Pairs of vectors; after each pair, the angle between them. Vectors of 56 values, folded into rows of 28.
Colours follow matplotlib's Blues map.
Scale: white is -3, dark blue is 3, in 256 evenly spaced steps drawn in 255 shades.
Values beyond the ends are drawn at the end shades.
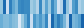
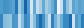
partly aligned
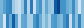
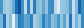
nearly opposite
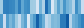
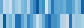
nearly opposite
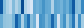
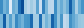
partly aligned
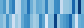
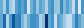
nearly opposite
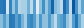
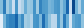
partly aligned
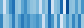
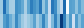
nearly opposite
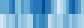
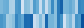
partly opposed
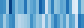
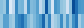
nearly opposite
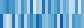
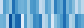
orthogonal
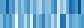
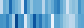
orthogonal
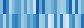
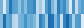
nearly opposite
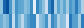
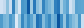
partly opposed
